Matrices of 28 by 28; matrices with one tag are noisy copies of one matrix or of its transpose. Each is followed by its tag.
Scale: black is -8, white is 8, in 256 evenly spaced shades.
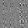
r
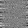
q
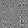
r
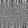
q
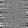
q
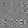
r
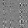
r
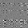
r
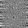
q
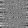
q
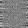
q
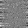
q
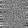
q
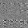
r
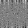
q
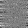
q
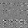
r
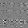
r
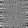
q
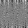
q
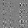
r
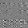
r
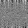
q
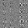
r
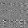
r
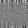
q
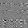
r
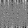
q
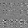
r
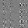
r
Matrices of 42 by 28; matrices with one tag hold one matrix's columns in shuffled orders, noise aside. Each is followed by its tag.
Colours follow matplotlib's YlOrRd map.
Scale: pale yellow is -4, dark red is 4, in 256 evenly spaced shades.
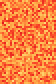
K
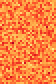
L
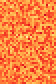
L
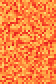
L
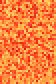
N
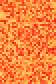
K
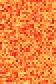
K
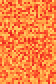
N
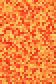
L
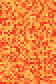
L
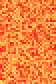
K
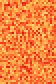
L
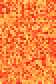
N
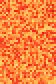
N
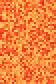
K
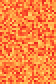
K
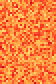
K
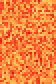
N
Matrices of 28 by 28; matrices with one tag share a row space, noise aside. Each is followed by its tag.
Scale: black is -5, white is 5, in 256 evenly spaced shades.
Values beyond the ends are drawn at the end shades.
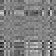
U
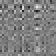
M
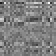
U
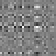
M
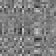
M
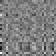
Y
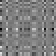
Y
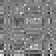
U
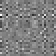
Y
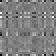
Y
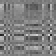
U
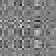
M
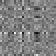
M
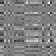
U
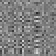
M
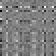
Y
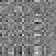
M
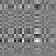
M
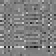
U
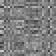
U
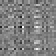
M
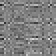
U
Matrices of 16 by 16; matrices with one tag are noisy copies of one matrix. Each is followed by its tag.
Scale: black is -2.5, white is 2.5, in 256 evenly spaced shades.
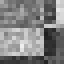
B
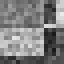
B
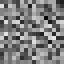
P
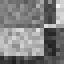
B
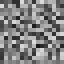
P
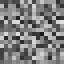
P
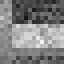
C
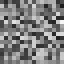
P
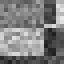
B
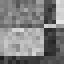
B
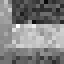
C
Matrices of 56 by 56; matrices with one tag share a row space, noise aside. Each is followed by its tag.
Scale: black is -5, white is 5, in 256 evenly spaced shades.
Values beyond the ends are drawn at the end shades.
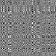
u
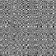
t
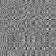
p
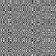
u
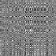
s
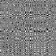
s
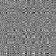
p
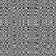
t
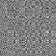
p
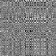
s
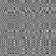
p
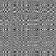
t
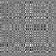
s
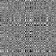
s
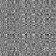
p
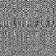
t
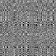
t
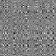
t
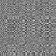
p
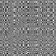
t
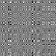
u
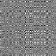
s
